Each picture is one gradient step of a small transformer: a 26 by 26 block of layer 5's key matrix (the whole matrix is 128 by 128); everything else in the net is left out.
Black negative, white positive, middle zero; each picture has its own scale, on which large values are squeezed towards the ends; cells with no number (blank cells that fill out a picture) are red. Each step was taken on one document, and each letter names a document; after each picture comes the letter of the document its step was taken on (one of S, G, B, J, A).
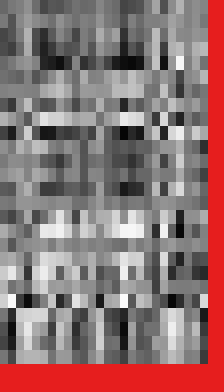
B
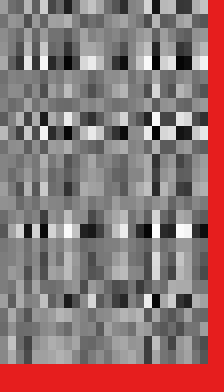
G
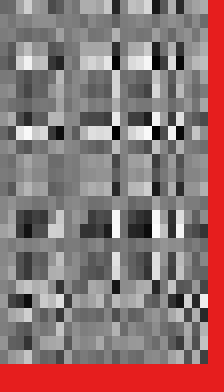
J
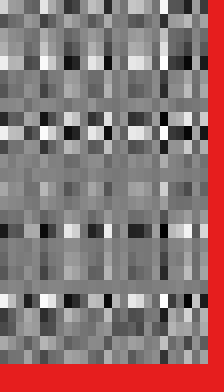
G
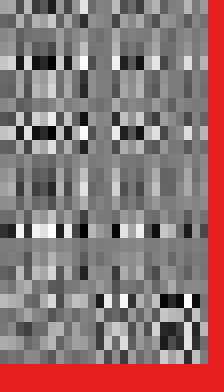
J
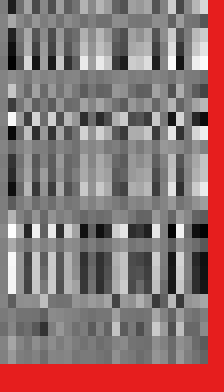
B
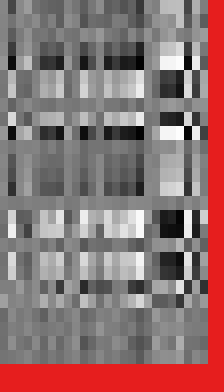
B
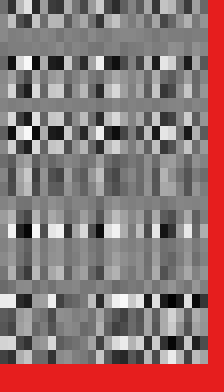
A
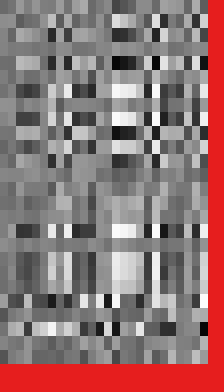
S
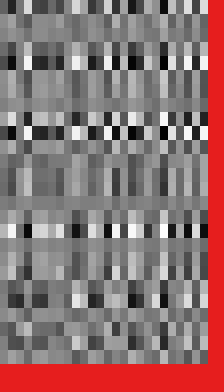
J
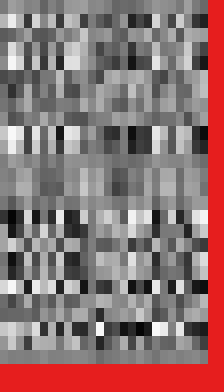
B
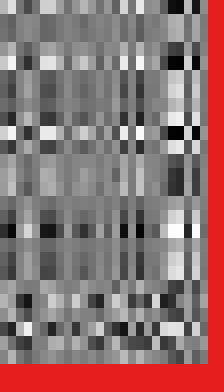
J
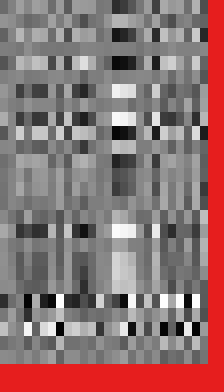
S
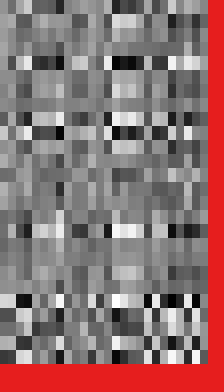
A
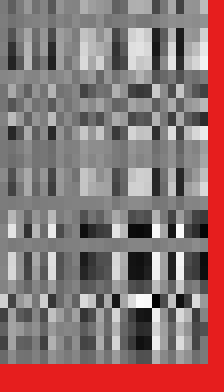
B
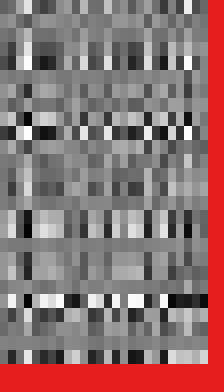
G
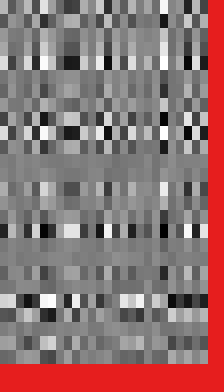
G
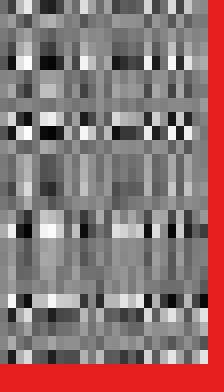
G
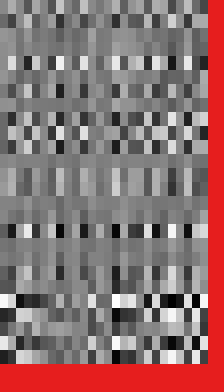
A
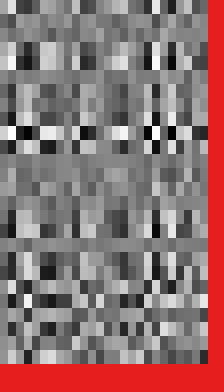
G
